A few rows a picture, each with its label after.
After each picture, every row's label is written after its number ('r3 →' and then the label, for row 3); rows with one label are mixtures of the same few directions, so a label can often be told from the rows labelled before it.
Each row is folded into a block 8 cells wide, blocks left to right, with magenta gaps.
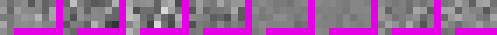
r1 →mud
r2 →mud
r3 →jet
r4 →mud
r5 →mud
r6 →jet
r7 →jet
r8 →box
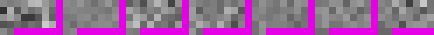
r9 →mud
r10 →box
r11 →box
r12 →jet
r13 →mud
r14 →box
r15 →box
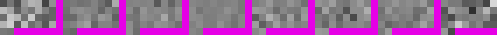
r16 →box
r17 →jet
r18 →mud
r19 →jet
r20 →box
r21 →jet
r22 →jet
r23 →jet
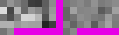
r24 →mud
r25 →jet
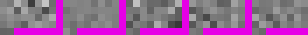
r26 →box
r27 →mud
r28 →mud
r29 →box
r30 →box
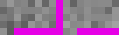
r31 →mud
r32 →mud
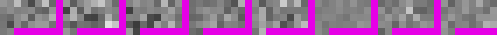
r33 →box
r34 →mud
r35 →mud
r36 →jet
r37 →mud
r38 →mud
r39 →jet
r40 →mud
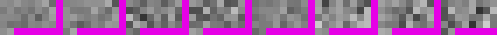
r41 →jet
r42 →jet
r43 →box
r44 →box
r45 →jet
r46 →mud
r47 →jet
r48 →jet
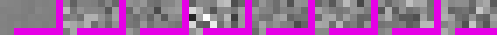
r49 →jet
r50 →mud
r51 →jet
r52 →box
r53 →mud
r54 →box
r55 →mud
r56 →jet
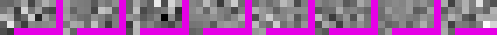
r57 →box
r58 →jet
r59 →mud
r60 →box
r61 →box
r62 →box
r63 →jet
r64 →mud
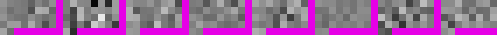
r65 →jet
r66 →mud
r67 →jet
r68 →box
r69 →jet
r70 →box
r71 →box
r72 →box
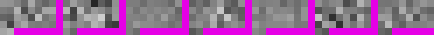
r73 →box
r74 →mud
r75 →jet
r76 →jet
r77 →mud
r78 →box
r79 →box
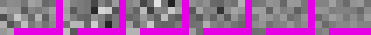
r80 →box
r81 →jet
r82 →box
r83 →jet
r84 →box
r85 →box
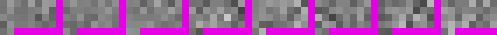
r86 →mud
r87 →mud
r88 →box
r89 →jet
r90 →jet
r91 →box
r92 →jet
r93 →mud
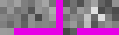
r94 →jet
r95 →jet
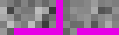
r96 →jet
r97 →jet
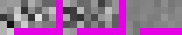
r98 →box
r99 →box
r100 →mud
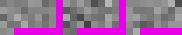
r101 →box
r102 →box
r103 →jet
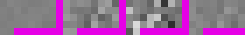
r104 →mud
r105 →jet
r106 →mud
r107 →jet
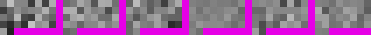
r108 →mud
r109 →box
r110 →mud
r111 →jet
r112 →mud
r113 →jet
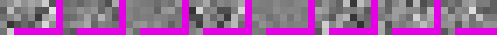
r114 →jet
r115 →jet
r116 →jet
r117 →jet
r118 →box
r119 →mud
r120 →mud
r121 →jet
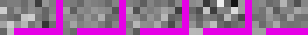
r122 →mud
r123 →jet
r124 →jet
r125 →box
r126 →box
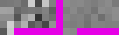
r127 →mud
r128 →jet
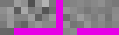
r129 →box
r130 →box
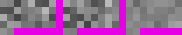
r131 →box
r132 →box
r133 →mud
